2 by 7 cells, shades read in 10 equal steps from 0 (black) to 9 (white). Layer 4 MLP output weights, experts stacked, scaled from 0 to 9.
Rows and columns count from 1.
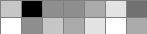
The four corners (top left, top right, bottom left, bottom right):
7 4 9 6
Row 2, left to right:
9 5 7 6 8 9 6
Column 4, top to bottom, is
5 6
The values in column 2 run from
0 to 5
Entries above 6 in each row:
2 4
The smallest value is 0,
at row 1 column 2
